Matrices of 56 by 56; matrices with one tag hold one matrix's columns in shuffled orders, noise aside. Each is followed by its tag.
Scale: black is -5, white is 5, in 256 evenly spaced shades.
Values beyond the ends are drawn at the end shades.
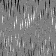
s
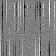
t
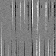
t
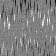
s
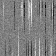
t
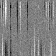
t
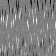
s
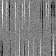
t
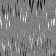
s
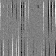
t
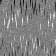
s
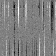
t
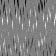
s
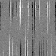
t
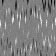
s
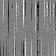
t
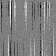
t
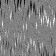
s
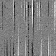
t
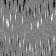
s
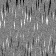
s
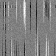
t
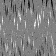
s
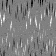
s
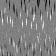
s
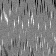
s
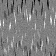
s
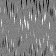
s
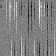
t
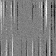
t
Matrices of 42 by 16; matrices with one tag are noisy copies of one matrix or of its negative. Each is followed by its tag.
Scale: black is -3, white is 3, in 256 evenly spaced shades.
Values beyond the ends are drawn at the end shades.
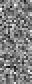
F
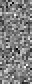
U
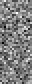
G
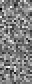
F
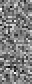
F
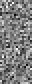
U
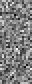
U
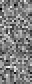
F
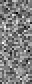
G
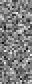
G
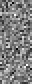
U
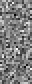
U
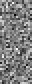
U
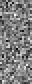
U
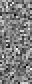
U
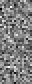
F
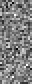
U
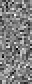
U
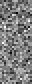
G
